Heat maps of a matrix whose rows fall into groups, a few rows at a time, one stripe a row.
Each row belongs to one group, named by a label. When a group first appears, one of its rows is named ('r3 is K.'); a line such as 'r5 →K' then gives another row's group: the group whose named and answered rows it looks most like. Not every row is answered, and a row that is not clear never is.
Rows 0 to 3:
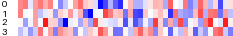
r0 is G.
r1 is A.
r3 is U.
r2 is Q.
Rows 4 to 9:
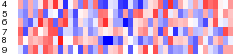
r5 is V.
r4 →Q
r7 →V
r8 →G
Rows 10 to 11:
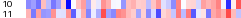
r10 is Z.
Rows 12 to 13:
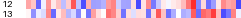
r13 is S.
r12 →U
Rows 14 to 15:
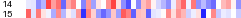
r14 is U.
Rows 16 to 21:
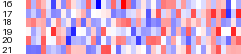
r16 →A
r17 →Z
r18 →A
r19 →Q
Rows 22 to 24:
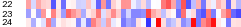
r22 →A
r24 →S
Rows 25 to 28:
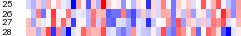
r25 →Q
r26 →Q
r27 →Q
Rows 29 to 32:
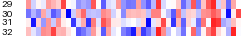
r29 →S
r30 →Z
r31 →Q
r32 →S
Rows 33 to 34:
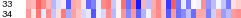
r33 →V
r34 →V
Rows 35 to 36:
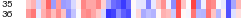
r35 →G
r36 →G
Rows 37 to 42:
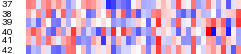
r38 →V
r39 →Z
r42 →Z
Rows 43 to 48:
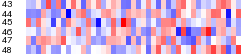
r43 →U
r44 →Z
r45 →A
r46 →A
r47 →V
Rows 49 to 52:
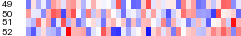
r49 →U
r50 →U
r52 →Z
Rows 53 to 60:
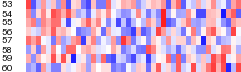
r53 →V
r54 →S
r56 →S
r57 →A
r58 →U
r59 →Q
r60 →Z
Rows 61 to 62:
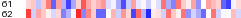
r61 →G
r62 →A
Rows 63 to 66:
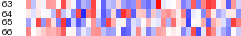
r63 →S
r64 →A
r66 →S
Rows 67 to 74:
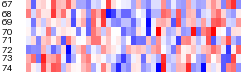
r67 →S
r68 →Q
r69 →Q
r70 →S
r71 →U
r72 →Z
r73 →G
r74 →G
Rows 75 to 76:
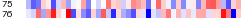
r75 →Z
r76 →Q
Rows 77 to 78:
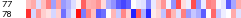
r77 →G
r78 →A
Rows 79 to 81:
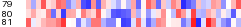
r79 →V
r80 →G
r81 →S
